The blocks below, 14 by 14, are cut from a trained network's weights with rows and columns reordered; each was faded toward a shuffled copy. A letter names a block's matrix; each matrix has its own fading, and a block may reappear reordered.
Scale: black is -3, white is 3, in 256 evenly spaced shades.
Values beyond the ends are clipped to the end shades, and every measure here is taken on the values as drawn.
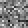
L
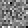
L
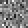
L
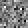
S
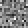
L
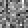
L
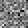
S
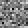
S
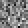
L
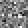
S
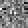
S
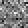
S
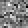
S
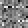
S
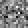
S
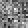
L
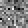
S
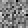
S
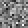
S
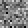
S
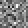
L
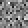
S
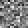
L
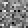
S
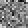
S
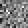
L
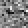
S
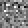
S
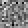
S
